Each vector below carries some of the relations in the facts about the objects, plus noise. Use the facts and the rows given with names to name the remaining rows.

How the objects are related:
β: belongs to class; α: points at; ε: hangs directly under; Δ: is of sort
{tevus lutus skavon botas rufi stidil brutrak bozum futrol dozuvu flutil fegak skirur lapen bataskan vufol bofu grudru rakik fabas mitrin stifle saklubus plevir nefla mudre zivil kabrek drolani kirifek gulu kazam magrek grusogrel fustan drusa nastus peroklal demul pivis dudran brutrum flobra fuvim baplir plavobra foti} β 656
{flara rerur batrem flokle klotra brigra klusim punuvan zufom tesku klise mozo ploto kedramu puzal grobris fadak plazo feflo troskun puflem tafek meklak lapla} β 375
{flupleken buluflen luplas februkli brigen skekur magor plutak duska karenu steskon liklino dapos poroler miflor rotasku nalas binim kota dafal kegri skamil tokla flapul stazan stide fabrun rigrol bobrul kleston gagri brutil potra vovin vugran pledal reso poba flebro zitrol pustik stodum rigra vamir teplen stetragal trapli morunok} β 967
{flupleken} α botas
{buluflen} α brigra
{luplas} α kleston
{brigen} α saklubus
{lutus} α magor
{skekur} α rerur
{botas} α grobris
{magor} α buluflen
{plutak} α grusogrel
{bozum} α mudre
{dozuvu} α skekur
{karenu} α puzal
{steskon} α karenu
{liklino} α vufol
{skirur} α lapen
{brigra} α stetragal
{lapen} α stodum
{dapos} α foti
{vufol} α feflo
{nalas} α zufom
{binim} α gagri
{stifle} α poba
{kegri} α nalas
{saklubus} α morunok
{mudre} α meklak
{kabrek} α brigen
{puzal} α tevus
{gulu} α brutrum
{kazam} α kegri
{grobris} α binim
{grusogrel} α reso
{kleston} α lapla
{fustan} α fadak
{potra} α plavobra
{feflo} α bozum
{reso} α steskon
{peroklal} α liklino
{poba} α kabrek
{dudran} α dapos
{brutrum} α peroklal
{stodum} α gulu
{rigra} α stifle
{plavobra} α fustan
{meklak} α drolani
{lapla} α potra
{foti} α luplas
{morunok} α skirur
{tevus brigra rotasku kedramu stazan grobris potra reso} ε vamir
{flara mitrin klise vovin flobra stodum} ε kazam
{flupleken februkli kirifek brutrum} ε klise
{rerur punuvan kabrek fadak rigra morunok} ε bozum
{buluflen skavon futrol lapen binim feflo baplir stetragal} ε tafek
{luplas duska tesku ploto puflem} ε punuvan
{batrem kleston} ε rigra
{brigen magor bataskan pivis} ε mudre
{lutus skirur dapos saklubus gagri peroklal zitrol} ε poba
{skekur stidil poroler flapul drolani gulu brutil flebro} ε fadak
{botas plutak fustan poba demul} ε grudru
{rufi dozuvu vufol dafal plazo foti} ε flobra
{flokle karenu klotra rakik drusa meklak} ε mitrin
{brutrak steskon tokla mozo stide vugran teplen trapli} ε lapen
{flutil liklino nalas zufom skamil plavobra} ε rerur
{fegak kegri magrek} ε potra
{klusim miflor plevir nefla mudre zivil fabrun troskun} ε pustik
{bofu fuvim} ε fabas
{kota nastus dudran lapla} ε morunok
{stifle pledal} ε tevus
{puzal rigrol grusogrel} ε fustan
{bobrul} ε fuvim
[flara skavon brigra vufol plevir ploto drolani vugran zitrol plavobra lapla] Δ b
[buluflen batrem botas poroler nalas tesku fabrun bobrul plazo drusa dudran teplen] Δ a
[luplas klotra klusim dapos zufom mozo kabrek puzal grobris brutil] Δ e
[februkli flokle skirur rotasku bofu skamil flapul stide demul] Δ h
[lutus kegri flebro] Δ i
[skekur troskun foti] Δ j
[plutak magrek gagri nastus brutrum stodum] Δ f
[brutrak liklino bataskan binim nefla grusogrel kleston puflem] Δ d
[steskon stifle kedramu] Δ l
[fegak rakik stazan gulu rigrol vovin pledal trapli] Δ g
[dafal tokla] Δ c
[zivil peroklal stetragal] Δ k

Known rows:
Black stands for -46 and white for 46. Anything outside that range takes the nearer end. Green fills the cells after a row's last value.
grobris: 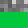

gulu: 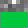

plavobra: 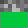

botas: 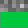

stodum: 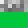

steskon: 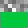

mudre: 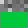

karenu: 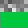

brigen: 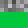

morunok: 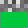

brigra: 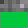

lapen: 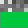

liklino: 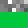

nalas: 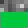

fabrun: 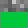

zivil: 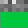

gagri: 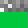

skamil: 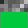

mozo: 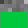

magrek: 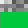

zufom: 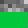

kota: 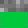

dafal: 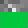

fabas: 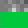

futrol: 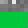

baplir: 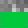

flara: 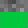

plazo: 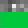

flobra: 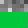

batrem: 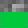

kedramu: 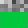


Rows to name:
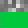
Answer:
rigra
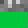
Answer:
kleston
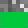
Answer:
skirur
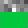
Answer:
lutus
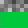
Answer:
tafek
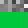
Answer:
potra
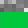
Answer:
saklubus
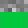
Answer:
magor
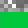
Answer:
foti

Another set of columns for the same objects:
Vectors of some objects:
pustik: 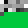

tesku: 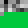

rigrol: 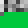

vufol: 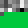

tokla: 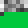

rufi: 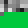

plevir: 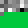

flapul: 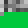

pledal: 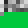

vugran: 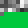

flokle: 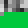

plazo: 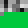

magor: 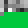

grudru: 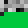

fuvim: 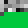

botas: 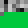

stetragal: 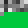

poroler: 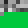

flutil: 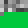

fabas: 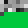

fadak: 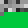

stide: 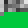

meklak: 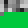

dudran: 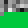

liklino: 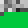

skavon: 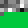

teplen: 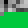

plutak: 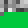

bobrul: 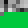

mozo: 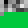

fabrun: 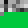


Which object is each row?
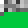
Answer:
skekur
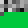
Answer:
peroklal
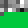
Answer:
zitrol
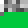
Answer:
troskun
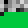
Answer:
poba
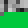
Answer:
dapos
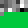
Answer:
lapla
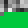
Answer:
stodum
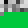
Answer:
kegri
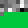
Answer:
plavobra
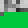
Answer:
binim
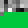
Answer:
brutrum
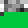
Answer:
dafal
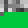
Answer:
karenu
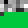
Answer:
kazam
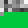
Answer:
rotasku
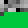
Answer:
lapen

